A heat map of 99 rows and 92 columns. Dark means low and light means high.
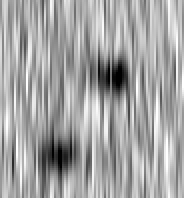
There is no overall slope. There are two dips. Neither half mirrors the other. Streaks run downward.
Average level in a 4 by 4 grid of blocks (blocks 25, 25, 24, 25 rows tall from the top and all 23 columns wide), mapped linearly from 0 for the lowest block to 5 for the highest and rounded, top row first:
4 4 5 5 | 4 3 0 4 | 4 3 4 4 | 3 1 4 5
